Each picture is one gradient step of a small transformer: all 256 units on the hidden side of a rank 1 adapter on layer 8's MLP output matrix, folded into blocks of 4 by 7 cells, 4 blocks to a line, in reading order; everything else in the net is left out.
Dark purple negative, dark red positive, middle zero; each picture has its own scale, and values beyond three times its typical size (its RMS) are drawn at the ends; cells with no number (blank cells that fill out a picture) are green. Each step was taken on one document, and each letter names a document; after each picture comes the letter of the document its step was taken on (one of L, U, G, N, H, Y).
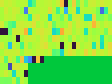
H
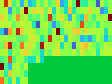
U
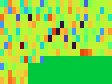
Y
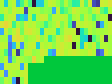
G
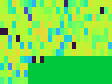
Y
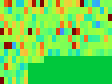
G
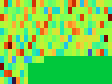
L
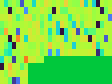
U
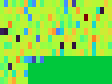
H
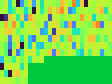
L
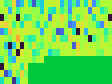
L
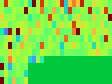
U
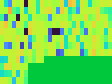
Y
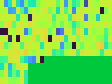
Y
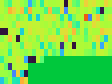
H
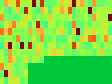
G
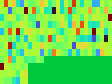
U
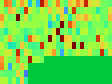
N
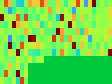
N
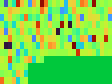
G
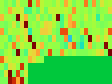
N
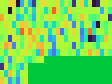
G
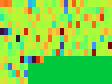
H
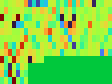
N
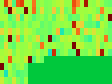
G
